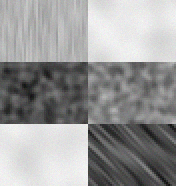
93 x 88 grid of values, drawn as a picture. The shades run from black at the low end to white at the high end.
It is made of 3 by 2 panels. Panel 1,1: high, streaked downward, faint in contrast. Panel 1,2: very high, smooth, faint in contrast. Panel 2,1: low, blotchy. Panel 2,2: middling, blotchy. Panel 3,1: very high, smooth, faint in contrast. Panel 3,2: low, slanting down to the right.
